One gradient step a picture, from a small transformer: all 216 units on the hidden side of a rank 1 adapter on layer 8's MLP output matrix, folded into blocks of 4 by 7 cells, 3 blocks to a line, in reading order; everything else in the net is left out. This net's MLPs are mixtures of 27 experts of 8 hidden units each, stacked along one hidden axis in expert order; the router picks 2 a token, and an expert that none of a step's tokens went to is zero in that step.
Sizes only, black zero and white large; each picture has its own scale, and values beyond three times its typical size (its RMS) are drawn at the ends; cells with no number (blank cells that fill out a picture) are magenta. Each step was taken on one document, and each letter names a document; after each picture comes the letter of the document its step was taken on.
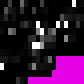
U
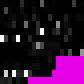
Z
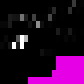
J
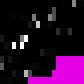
J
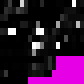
U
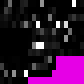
Z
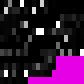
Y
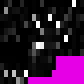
Z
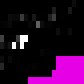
J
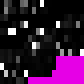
Y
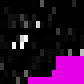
J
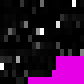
Y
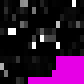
U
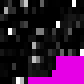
Y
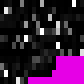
Z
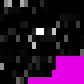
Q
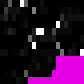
Q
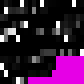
Y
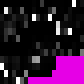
Z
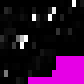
J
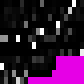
Z
